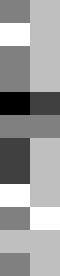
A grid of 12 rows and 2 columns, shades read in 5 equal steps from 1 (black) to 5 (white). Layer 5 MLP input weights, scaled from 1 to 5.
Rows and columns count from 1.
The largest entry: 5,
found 3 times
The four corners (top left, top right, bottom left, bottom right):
3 4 3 4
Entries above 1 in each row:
2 2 2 2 1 2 2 2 2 2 2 2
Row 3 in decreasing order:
4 3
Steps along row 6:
same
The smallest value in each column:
1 2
